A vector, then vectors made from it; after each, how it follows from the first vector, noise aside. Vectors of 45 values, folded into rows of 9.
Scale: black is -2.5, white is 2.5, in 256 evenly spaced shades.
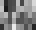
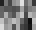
reversed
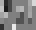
partly zeroed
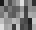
reversed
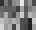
reversed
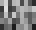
sign-scrambled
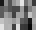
reversed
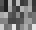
sign-scrambled
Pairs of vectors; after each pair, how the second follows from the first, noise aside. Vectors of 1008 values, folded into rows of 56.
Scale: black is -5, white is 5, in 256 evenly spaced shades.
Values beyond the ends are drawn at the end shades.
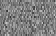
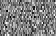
scaled up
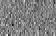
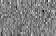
reversed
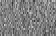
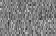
wrapped around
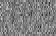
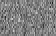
wrapped around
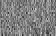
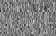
wrapped around
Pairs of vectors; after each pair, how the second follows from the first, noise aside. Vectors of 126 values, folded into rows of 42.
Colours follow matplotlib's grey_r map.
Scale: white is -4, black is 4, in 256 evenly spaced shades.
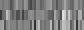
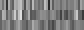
reversed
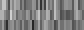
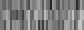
reversed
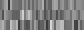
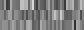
reversed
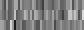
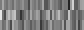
reversed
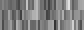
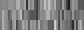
negated
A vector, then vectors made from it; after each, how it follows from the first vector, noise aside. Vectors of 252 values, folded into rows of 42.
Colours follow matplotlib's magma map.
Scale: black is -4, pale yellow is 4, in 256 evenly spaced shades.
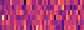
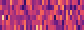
copied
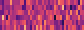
copied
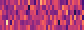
wrapped around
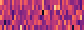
wrapped around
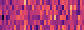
sign-scrambled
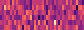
wrapped around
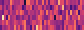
copied
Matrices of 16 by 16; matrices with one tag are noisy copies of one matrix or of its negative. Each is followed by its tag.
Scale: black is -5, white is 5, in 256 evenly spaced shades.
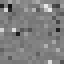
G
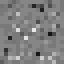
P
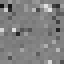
G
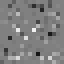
P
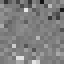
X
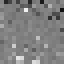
X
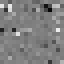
G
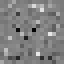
P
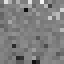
X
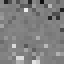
X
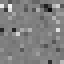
G
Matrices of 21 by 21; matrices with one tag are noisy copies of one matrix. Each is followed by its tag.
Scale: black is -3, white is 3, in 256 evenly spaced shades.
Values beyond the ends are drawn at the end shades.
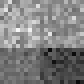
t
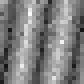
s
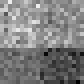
t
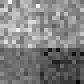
t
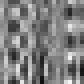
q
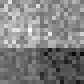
t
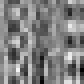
q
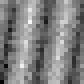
s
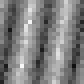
s
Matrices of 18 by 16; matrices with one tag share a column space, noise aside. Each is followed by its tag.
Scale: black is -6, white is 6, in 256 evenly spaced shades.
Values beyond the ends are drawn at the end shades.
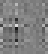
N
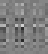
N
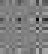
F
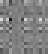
F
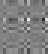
F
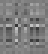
N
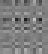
F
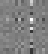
F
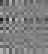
F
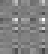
F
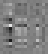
N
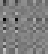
F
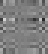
F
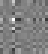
F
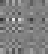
F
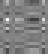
F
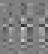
N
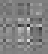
N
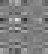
F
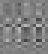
N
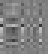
N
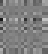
F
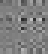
F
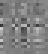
N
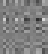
F
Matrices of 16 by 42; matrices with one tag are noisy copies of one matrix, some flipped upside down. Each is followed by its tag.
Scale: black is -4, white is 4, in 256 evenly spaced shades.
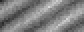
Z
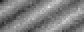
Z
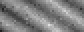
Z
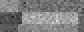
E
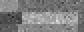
E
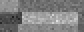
E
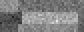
E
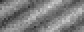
Z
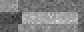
E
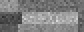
E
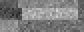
E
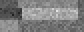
E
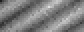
Z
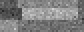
E
